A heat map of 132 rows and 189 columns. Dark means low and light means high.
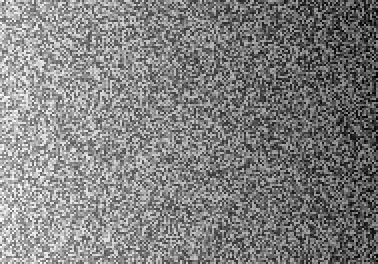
No single row or column stands out from its neighbours. The field climbs toward the left. No regular stripes run through it.
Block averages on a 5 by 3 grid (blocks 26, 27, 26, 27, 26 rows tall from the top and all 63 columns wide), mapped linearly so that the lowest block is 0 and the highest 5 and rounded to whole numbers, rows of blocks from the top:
5 2 0 | 5 2 0 | 5 3 0 | 5 3 1 | 5 3 1
